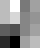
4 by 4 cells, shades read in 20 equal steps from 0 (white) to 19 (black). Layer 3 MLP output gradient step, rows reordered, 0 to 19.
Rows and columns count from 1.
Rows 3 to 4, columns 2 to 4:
13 9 7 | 19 7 5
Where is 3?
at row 2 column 2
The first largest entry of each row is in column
3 3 2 2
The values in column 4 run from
5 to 8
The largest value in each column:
16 19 10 8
